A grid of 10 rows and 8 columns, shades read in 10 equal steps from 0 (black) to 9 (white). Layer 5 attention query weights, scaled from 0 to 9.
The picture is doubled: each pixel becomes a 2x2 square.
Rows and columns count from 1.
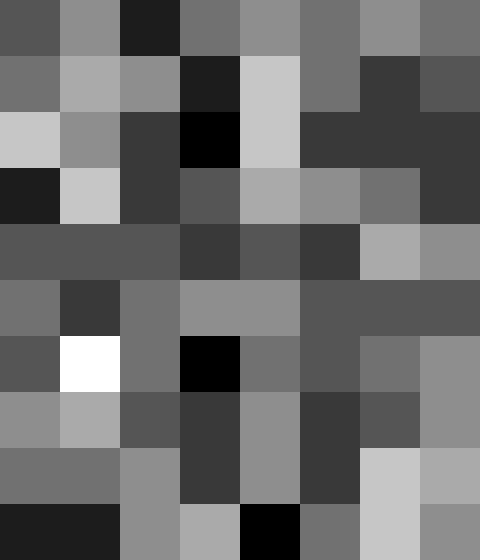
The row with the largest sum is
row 9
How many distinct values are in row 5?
4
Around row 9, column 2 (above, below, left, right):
6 1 4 5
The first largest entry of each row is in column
2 5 1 2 7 4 2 2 7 7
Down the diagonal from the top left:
3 6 2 3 3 3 4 5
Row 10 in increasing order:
0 1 1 4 5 5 6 7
